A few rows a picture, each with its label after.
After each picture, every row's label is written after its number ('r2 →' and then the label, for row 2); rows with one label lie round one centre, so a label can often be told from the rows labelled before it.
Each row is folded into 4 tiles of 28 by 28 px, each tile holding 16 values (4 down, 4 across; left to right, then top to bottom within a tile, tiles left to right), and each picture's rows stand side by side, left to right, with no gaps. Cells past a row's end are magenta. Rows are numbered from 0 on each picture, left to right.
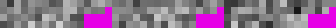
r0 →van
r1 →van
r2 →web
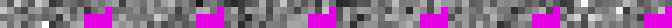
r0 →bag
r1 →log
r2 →web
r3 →web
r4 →log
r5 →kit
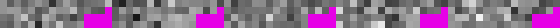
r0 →van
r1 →web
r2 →log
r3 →bag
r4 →kit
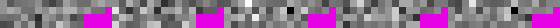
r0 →van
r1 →bag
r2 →kit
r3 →kit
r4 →kit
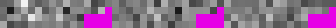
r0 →kit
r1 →log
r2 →log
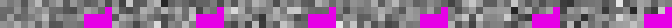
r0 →log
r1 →bag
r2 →van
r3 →log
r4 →kit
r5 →web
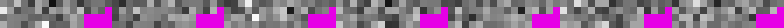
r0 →bag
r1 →web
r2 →kit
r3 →bag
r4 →web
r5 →bag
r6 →kit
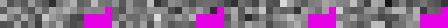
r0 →van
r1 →log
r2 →web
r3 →bag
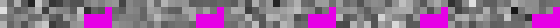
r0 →bag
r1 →log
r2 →van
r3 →van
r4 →kit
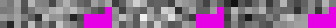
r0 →van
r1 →kit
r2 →web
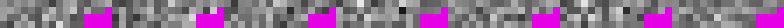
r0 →van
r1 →web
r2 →log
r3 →kit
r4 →van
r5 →kit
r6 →van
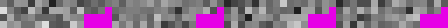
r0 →bag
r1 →log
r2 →web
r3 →web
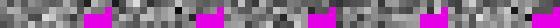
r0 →van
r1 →kit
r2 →bag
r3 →web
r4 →kit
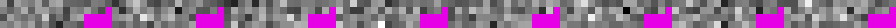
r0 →log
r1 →kit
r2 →web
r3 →bag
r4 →web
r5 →kit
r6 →bag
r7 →kit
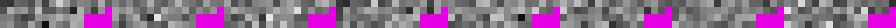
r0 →web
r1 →van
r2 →van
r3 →web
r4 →van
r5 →bag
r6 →log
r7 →bag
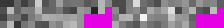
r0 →web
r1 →kit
